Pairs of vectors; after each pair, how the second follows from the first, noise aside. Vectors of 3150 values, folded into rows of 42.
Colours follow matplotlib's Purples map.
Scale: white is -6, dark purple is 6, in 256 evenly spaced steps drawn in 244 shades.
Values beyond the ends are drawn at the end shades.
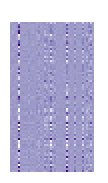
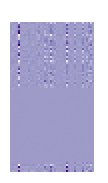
partly zeroed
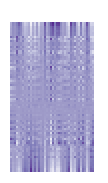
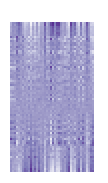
copied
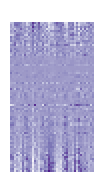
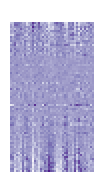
copied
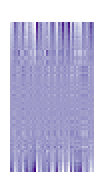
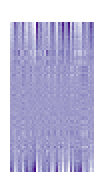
copied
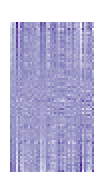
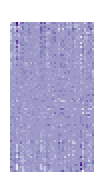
partly zeroed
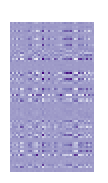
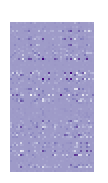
partly zeroed
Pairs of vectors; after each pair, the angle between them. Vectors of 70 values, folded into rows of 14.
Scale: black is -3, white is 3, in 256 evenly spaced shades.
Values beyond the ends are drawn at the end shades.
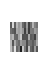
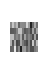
partly aligned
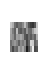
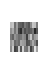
orthogonal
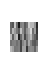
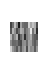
nearly parallel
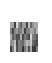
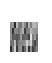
nearly parallel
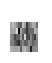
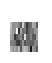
nearly parallel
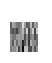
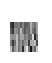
partly aligned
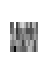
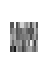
nearly parallel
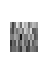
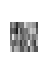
orthogonal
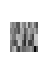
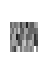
nearly opposite
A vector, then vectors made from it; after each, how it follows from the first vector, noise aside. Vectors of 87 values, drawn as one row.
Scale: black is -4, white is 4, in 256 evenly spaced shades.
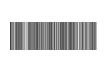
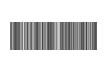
wrapped around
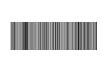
negated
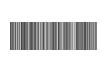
wrapped around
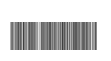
wrapped around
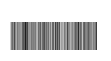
negated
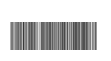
wrapped around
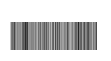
negated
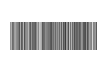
wrapped around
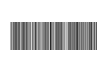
wrapped around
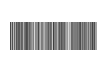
wrapped around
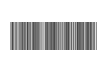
wrapped around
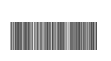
wrapped around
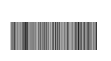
negated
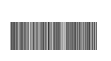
wrapped around
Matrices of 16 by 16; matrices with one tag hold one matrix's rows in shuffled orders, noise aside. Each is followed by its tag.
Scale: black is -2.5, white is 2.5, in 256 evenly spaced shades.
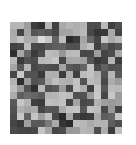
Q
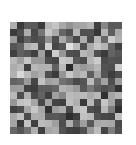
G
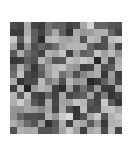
Q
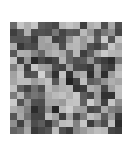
Q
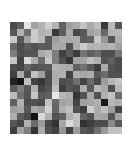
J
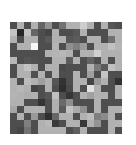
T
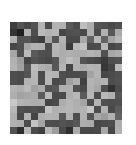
G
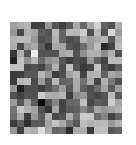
T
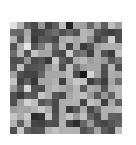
Q
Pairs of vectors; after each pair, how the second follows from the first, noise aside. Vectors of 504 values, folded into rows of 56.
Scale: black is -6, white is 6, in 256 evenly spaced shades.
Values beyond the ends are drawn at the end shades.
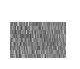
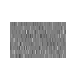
partly zeroed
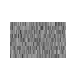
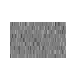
partly zeroed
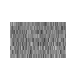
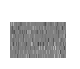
partly zeroed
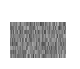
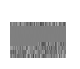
partly zeroed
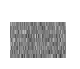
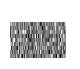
scaled up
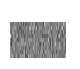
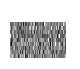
scaled up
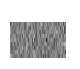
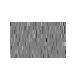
partly zeroed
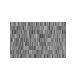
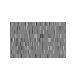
partly zeroed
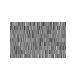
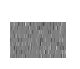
partly zeroed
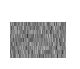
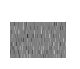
partly zeroed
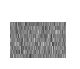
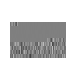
partly zeroed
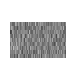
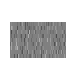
partly zeroed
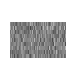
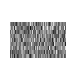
scaled up
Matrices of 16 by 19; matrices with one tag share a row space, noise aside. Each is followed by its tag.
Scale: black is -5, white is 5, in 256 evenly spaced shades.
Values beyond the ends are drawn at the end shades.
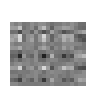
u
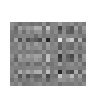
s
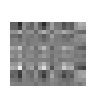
u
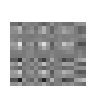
u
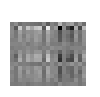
s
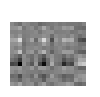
u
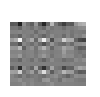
u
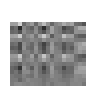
u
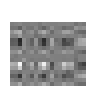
u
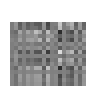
s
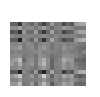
u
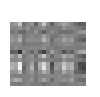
u
